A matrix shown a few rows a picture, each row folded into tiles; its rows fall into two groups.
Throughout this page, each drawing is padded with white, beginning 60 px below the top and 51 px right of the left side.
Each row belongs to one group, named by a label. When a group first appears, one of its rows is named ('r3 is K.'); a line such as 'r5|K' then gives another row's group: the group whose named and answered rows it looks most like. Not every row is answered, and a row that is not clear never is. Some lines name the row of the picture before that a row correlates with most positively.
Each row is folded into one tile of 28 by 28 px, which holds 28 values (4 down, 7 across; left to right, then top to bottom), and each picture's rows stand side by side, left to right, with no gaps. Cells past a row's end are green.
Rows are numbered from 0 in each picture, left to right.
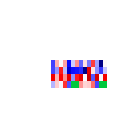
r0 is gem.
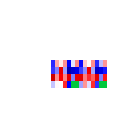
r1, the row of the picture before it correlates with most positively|0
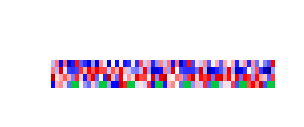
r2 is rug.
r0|gem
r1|rug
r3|gem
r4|gem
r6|gem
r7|gem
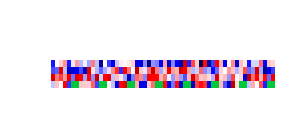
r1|gem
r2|rug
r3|rug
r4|rug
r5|gem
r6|rug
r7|gem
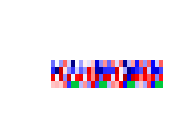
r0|gem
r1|gem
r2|gem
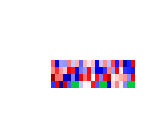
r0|rug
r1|gem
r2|gem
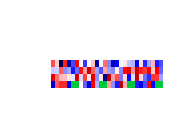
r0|gem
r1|rug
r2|rug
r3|rug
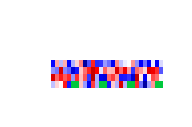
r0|gem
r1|rug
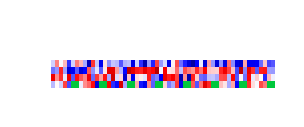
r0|gem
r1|gem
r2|rug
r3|rug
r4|rug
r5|rug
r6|rug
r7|rug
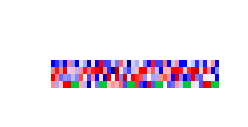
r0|rug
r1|rug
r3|rug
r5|rug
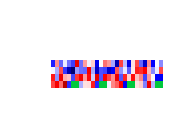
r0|gem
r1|gem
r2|gem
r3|rug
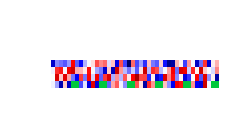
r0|rug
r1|gem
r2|gem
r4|rug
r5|rug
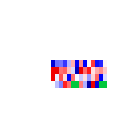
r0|rug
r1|rug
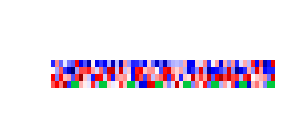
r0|gem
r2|rug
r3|rug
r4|rug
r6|gem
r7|gem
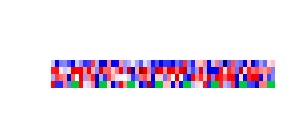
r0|rug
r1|rug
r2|rug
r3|rug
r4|rug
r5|gem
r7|rug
